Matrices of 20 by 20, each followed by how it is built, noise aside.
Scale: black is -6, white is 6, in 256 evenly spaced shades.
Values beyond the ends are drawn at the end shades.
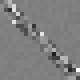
banded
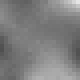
smooth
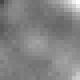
smooth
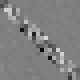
banded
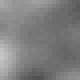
smooth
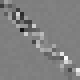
banded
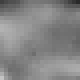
smooth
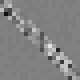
banded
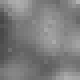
smooth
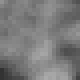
smooth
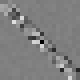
banded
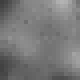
smooth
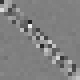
banded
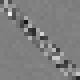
banded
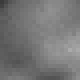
smooth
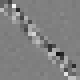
banded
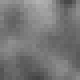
smooth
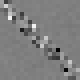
banded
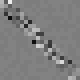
banded
